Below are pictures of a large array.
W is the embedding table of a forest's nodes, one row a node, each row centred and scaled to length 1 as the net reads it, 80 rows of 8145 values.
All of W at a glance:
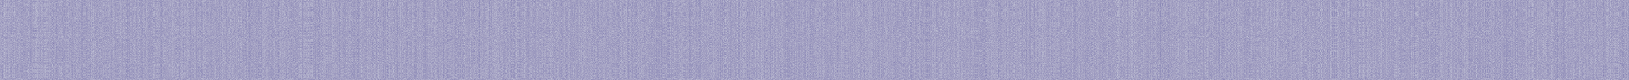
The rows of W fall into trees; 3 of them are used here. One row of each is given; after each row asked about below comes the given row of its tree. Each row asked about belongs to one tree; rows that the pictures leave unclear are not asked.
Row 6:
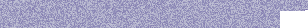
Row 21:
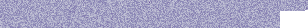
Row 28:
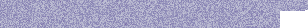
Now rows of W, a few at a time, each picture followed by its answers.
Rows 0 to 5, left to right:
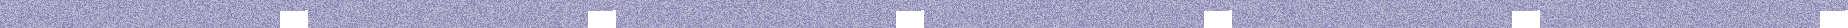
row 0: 6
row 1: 28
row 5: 6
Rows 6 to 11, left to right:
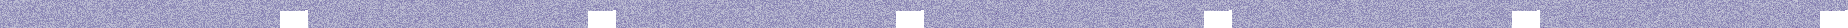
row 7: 21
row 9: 21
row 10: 21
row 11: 6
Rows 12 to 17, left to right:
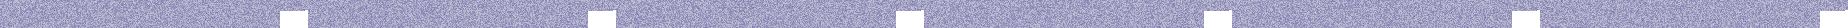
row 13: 6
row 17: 21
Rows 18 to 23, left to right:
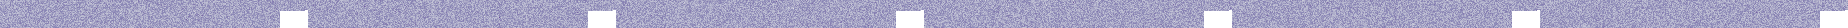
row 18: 6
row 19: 21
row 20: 21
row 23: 6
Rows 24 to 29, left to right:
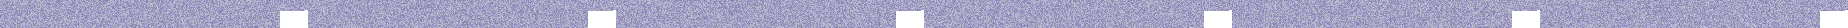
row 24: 21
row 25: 6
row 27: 21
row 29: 6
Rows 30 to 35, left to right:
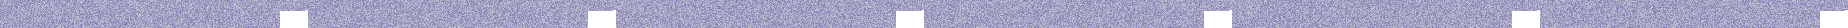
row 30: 28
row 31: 28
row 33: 28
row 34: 6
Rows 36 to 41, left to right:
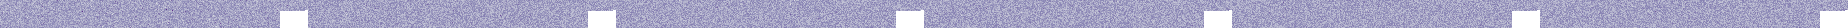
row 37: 28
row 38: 21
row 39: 6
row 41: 6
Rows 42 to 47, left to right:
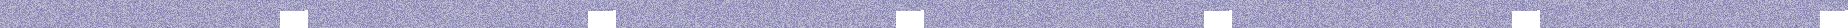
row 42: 21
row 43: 6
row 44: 21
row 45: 6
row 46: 6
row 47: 21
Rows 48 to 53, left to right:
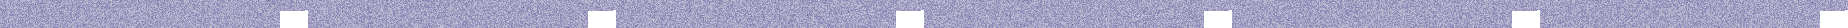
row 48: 6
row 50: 21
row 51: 21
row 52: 6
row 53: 6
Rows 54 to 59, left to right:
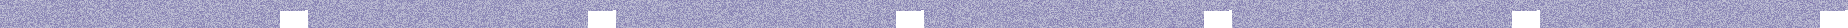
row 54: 6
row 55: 21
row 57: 28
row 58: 21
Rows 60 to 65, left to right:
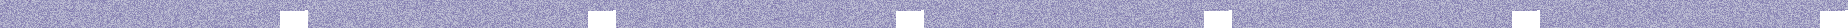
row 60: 21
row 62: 28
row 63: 21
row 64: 6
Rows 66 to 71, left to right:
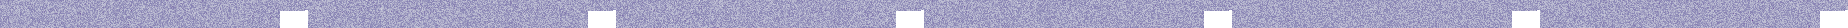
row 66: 6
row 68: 28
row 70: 6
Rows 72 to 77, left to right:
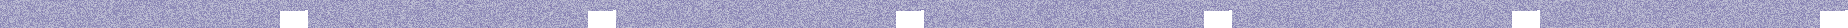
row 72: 6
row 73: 28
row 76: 6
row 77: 6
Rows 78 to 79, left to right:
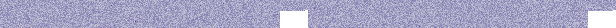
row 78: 28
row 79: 21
